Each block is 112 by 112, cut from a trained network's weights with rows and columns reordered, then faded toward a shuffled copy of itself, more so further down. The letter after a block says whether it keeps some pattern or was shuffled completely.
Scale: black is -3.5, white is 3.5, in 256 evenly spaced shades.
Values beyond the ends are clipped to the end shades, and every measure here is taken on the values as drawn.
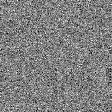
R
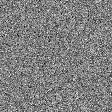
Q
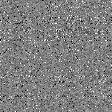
R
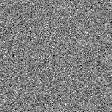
R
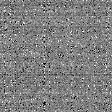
R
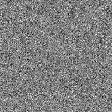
R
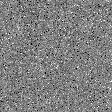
Q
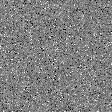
Q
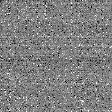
R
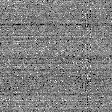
R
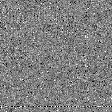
R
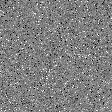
Q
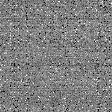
R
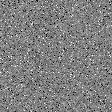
Q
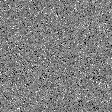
Q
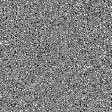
R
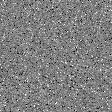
Q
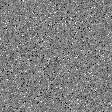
Q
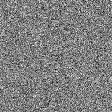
R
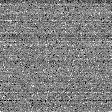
R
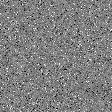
Q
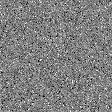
Q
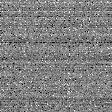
R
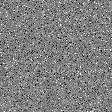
Q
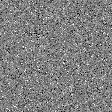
Q
